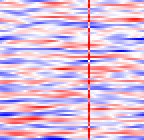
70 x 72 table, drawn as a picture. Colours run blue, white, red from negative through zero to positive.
Stripes: horizontal, repeating 11 times. Odd lines: column 45. Average level on the scale: 50%. Histogram: bell-shaped. Grain: streaks across. Slope: none.
